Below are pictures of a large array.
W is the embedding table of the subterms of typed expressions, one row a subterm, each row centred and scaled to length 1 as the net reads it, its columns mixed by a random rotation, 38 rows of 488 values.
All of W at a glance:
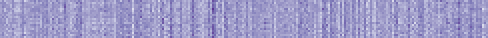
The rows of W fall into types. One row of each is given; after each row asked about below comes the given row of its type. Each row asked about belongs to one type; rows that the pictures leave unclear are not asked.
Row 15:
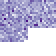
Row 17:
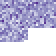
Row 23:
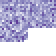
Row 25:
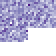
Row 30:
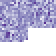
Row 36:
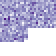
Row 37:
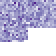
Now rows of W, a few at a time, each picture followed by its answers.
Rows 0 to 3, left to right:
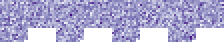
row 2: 25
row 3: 23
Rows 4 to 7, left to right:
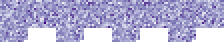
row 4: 30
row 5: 17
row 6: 17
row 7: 25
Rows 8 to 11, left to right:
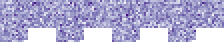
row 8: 37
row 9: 37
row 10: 36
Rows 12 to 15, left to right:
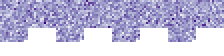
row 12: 30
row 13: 17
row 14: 25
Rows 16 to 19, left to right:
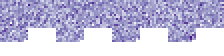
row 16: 25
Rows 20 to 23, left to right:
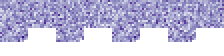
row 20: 23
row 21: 15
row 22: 23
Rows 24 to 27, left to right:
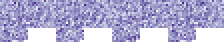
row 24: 37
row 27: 37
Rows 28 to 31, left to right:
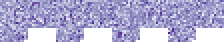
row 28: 23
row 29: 36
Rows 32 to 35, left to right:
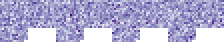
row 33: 36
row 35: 23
